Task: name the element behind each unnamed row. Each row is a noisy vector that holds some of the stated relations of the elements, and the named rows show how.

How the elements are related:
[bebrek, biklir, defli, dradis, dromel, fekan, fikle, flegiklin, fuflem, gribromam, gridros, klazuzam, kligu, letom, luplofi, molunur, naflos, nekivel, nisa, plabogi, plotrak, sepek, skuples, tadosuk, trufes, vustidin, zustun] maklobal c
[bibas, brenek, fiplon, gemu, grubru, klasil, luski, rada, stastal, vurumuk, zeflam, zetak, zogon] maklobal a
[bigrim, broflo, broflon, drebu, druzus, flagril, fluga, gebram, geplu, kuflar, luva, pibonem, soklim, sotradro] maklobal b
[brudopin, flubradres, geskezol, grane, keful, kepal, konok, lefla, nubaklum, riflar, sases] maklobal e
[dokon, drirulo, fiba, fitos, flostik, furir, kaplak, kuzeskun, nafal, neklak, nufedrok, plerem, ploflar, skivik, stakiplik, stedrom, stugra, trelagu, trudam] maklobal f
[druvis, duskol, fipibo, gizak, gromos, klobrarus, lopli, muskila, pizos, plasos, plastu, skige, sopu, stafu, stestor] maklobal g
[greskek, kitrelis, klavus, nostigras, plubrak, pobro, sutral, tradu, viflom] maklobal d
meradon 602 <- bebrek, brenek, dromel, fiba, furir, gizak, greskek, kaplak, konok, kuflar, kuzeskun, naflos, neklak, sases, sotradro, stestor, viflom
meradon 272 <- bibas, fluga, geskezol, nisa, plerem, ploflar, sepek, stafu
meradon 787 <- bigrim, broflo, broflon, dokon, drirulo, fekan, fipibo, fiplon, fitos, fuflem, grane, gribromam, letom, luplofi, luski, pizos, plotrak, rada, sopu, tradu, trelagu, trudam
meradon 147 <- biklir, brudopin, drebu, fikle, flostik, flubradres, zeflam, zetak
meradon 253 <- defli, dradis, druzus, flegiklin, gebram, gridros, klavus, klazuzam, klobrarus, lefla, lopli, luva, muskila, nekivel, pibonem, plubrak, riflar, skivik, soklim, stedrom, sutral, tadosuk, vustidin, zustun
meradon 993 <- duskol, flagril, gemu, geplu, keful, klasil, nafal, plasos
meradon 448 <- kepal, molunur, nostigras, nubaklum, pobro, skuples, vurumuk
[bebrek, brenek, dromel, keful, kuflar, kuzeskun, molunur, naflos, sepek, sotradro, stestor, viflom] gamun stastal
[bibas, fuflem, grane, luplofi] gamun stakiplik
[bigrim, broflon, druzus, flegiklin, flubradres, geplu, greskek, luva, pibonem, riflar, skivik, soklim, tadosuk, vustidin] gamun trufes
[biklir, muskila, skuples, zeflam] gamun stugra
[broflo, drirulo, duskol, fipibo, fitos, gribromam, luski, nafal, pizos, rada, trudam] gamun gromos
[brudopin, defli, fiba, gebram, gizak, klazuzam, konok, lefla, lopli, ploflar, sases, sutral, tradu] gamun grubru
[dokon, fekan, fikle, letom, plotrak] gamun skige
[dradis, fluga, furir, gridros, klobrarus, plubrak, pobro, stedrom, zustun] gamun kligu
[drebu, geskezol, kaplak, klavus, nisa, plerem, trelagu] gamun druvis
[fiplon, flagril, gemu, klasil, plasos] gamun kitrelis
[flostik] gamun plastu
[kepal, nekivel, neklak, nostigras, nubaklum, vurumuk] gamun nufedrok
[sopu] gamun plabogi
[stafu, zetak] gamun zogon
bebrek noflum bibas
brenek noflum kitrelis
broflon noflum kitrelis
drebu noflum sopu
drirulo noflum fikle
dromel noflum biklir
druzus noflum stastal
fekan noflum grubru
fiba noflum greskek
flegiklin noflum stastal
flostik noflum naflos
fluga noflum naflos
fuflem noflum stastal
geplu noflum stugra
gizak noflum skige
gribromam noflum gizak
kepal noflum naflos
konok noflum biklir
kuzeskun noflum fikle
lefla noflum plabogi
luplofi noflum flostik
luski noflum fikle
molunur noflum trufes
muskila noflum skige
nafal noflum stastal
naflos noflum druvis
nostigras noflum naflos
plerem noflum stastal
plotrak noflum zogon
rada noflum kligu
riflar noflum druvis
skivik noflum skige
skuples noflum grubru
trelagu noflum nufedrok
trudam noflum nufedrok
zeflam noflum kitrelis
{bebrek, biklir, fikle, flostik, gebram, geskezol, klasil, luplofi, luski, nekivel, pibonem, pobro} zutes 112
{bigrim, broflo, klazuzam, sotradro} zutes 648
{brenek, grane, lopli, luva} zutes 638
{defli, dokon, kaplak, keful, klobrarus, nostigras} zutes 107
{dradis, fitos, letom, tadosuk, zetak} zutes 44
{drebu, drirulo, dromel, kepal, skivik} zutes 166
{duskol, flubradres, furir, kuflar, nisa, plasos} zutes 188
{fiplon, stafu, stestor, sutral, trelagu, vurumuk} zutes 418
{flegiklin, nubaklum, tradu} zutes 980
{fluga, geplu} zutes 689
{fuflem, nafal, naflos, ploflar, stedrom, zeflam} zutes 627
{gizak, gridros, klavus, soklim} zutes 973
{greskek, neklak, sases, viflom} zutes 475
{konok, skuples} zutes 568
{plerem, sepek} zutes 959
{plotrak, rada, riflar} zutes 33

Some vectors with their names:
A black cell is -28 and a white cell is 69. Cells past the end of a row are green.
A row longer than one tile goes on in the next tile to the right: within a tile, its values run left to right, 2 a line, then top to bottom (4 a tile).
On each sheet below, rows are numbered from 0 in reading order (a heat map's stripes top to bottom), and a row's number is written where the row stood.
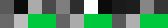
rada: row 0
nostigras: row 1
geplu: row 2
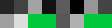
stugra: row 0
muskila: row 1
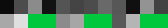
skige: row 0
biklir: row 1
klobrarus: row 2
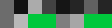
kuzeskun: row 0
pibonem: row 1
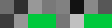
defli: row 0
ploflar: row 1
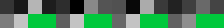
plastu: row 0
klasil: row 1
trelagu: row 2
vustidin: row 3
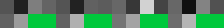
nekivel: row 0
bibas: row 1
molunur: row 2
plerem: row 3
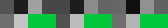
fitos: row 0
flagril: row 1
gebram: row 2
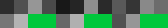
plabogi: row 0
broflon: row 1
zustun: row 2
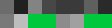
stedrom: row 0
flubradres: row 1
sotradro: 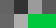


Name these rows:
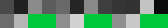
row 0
grane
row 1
furir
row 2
stakiplik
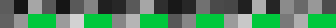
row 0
bebrek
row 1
kitrelis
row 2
kligu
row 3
flegiklin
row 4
pobro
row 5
naflos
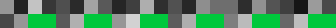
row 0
fluga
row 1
broflo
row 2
grubru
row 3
fuflem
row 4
kuflar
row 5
fiplon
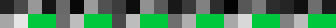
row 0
nufedrok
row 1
lopli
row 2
gemu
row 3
bigrim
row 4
stastal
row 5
skivik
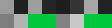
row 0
flostik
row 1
zogon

